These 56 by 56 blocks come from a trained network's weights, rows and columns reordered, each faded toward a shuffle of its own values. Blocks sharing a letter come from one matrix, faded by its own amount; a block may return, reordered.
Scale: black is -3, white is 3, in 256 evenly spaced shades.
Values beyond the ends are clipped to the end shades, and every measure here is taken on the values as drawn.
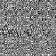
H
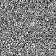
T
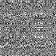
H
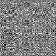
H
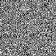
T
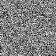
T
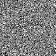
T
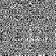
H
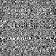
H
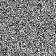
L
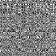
H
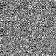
T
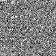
T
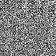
T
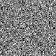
L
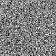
L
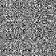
H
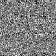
T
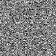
T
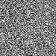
T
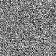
L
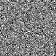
T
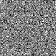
T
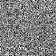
T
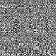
H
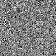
L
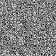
T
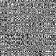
H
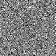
L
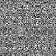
H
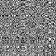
H
